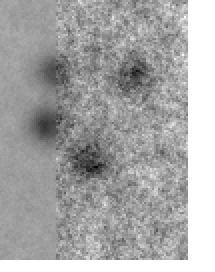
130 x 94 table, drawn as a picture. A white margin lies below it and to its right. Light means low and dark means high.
Seam: vertical, 30% of the way across, the left part calmer. Bumps: four. Odd rows or columns: none. Grain: blotchy.
